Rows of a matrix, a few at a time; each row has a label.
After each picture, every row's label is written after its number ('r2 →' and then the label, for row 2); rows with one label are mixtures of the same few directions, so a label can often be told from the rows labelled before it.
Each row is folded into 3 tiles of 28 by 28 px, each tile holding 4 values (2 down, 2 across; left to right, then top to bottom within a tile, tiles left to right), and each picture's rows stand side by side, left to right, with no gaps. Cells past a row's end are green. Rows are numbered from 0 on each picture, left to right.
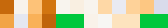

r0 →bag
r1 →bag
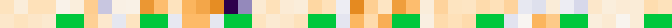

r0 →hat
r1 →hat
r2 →hat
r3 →hat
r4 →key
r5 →key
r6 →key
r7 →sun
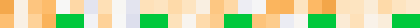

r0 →bag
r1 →bag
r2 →bag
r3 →key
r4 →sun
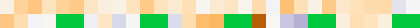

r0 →key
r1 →sun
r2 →key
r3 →key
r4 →hat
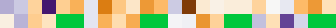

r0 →sun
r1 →key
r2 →hat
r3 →sun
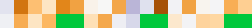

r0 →key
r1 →bag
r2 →hat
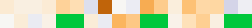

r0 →sun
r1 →hat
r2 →hat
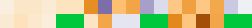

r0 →bag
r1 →hat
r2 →sun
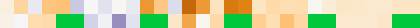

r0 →bag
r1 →sun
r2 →key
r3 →sun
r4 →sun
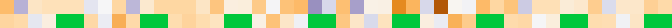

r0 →hat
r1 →sun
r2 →sun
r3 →hat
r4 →hat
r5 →hat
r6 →hat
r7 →hat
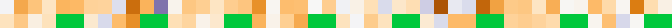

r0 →key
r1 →bag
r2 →key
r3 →bag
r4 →sun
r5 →hat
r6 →sun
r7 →sun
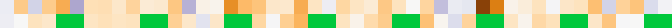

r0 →bag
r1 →sun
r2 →hat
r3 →bag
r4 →bag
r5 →hat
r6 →sun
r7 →hat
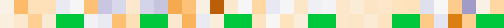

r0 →hat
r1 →key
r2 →sun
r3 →key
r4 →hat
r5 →sun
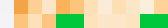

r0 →key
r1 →bag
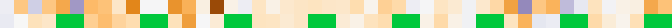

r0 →bag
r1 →sun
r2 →sun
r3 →hat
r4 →bag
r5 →bag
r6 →hat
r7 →hat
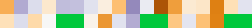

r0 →key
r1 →bag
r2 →bag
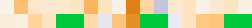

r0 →hat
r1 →bag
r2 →key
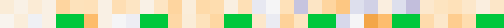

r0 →sun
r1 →key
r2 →bag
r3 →sun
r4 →key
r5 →sun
